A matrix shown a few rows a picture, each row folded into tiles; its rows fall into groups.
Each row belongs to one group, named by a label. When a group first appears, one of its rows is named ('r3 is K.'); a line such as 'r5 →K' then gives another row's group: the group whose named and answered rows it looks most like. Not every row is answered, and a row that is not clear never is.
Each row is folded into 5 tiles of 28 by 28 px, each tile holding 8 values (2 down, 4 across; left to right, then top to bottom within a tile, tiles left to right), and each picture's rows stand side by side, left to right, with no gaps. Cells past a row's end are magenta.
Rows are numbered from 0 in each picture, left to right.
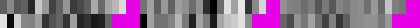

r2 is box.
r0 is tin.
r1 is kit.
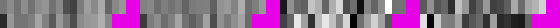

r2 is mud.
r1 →kit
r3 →tin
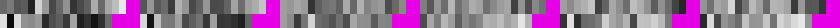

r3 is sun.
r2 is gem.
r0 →tin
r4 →sun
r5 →sun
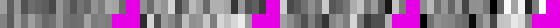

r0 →box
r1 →sun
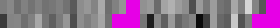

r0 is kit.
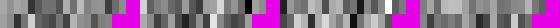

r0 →gem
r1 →gem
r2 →mud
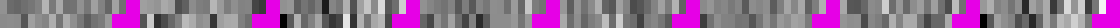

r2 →kit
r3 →box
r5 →kit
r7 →kit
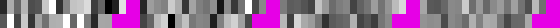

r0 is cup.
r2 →tin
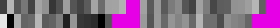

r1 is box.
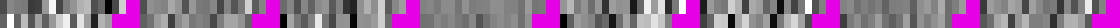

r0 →cup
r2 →kit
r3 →box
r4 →kit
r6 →kit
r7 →mud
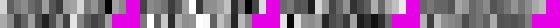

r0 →gem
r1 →cup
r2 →tin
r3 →tin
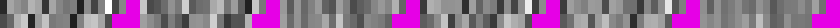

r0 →mud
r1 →gem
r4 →mud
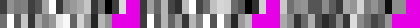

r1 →cup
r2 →gem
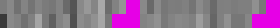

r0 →kit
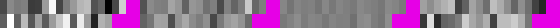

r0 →cup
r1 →mud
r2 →box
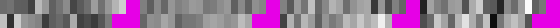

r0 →tin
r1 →sun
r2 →sun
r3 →mud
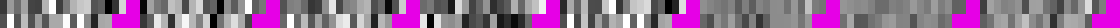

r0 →cup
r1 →mud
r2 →cup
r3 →tin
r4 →cup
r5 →box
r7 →mud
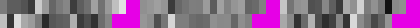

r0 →tin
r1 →gem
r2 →gem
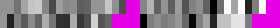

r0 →box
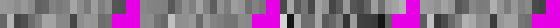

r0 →sun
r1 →gem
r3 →sun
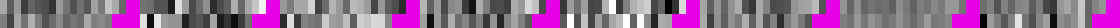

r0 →box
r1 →tin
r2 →sun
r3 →box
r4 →cup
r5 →box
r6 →box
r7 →kit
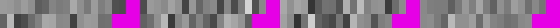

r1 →mud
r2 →gem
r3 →gem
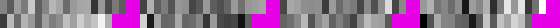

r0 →sun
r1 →tin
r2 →mud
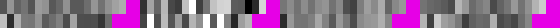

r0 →tin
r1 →cup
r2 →kit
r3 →tin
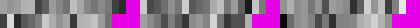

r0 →sun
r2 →kit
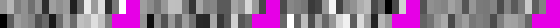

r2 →cup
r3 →mud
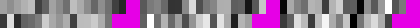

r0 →sun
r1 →cup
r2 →mud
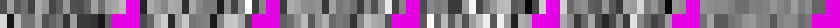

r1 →mud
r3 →cup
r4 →gem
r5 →sun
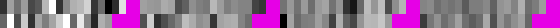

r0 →cup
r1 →sun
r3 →kit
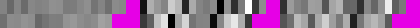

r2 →mud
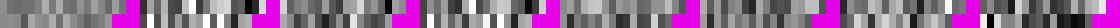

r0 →gem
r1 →cup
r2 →gem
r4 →box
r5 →box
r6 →mud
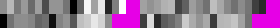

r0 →kit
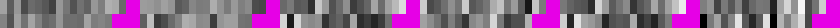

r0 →box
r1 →sun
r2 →tin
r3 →gem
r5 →kit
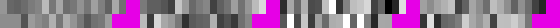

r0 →gem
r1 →tin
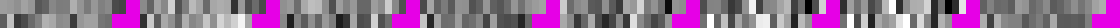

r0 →sun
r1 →sun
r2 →box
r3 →tin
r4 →gem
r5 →cup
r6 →cup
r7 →tin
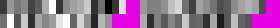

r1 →box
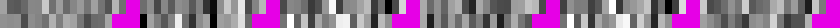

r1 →kit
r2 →cup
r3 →box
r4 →cup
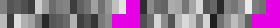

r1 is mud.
